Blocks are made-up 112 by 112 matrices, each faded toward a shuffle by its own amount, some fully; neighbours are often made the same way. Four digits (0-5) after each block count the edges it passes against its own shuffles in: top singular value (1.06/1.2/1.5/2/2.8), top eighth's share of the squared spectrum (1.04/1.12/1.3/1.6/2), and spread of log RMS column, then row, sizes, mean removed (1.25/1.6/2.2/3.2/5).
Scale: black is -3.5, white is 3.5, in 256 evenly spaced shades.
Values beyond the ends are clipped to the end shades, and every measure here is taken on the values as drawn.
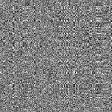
5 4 3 3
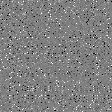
4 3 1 1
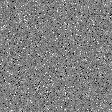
0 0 0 0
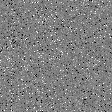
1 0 0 0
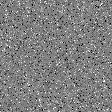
0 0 0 0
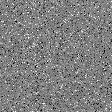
2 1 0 0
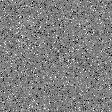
2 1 0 0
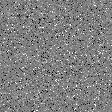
2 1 0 0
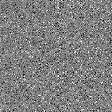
4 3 2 1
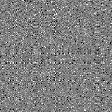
5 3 2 2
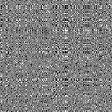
5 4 3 3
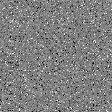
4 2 1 1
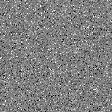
4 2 1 1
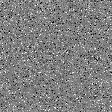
3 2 0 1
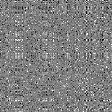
5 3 2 2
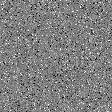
2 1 0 0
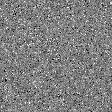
0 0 0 0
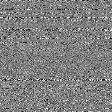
2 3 0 4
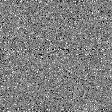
2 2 0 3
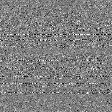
2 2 0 4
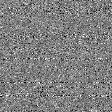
1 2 0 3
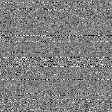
2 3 0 4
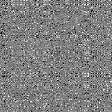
5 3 2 3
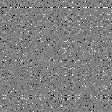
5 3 1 2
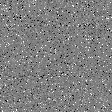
2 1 0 0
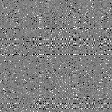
5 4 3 3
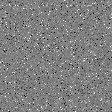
2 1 0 0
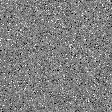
0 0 0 0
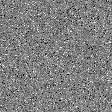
0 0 0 0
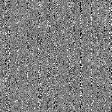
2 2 4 0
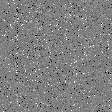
2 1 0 0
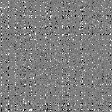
3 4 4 3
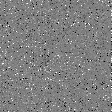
2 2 1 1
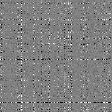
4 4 4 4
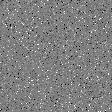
0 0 0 0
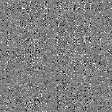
3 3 3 3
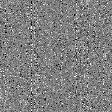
2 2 3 0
